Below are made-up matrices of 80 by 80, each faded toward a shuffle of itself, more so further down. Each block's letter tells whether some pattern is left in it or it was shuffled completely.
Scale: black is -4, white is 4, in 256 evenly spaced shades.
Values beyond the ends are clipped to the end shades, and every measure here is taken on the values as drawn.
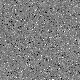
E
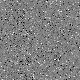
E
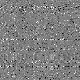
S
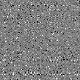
S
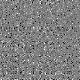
S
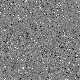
E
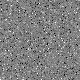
E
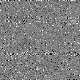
S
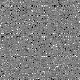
S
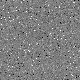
E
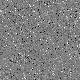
E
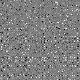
S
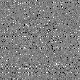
S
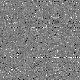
S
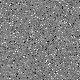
E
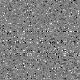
S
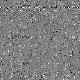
S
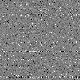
S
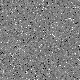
E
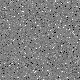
E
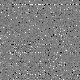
S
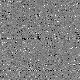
S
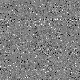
S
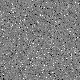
E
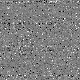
S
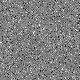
E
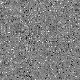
S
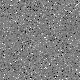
E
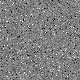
E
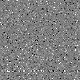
S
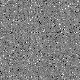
S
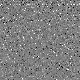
S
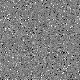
S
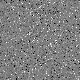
E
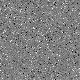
E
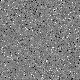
E
